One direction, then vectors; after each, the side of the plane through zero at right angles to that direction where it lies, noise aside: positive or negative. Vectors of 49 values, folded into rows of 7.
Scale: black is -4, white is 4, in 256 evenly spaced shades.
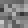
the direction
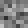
positive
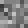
positive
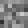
negative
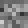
positive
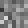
positive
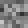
positive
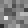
negative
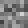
negative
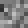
positive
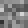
negative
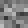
positive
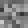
positive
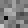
positive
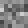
negative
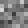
negative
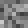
positive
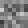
negative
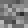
positive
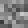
negative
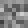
negative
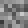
negative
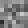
negative
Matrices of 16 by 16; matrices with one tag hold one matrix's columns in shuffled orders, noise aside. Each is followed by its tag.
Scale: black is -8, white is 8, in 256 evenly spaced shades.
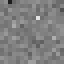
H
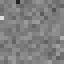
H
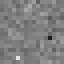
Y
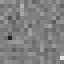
Y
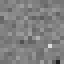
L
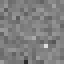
L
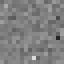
Y
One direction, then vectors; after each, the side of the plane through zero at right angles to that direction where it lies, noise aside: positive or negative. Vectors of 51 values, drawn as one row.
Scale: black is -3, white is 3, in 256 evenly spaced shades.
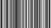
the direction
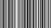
negative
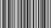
negative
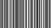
positive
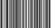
positive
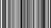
negative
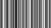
positive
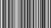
negative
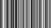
positive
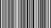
negative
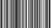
positive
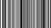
negative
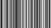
positive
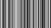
negative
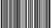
positive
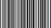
negative
